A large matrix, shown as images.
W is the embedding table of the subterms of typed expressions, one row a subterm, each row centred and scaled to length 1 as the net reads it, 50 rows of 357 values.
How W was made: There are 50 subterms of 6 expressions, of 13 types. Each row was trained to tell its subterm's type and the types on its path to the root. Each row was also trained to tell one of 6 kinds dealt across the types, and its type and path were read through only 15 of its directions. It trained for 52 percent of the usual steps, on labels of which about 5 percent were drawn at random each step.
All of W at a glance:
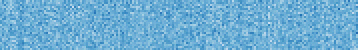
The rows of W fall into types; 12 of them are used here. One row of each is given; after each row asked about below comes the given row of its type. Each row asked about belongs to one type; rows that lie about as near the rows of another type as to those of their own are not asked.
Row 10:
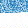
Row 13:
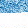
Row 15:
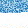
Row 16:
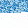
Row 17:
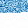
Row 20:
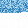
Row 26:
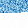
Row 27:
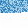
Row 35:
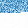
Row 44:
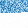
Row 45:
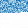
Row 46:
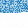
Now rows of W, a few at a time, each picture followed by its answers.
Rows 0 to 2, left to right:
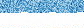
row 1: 20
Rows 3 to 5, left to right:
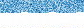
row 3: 20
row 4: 16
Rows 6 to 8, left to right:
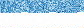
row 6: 44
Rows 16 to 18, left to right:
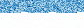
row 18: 15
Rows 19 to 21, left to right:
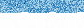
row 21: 27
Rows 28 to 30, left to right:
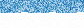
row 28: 15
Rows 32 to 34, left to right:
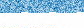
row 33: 15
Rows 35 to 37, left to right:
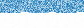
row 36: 16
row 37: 10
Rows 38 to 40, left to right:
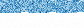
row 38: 10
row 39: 46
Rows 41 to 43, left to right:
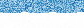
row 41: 16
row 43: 15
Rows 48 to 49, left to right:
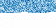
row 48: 16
